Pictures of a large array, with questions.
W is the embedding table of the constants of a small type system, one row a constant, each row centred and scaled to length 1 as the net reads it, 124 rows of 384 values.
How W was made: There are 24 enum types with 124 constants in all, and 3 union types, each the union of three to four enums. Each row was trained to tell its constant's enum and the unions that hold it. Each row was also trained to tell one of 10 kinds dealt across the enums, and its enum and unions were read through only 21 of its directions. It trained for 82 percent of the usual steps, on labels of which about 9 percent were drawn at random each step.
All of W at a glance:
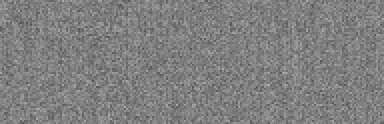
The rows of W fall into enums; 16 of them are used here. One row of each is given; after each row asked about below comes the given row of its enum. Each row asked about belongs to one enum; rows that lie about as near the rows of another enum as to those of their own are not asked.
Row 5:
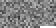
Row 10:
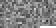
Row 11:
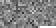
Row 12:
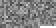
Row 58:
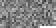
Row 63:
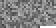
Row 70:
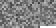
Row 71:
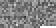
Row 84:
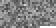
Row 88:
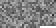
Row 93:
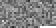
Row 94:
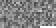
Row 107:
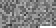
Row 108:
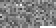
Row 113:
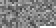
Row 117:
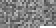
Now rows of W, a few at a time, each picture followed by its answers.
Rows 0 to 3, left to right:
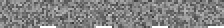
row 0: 94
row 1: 71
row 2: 11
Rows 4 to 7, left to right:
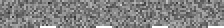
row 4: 70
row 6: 107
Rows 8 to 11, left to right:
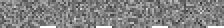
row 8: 70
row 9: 94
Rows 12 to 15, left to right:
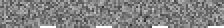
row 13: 70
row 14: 5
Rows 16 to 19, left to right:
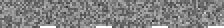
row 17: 10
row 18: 63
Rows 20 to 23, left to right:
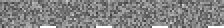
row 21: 117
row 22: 5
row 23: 58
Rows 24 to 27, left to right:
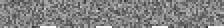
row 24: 58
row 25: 94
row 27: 63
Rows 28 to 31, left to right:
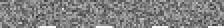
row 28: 84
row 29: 10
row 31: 94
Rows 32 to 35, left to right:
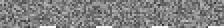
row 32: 58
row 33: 5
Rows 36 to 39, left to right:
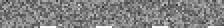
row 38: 11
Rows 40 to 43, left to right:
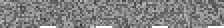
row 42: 58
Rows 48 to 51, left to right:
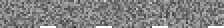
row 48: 94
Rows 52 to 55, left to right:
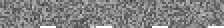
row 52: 107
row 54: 58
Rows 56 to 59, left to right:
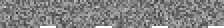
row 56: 63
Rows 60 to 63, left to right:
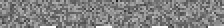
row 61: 63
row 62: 107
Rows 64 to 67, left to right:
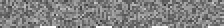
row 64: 10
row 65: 93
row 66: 84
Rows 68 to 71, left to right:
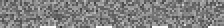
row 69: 70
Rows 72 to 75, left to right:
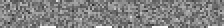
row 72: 84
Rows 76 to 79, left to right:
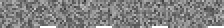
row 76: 70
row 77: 84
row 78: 84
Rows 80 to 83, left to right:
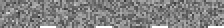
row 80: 5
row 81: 107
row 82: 71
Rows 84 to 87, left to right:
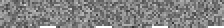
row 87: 10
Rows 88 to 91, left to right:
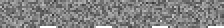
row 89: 107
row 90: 94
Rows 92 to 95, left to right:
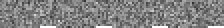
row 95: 71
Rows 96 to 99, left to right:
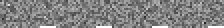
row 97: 70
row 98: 70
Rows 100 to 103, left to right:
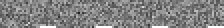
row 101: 11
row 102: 107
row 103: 107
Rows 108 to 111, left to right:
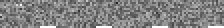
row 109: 5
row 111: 63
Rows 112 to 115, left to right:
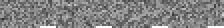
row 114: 58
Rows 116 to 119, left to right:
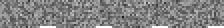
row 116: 84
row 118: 71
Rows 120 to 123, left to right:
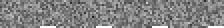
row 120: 94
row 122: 58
